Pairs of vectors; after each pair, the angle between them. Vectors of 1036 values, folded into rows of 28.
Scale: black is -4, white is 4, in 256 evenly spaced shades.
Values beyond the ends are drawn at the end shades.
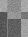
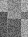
nearly parallel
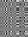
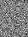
partly opposed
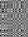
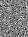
orthogonal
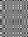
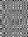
nearly parallel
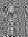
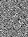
orthogonal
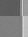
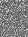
orthogonal
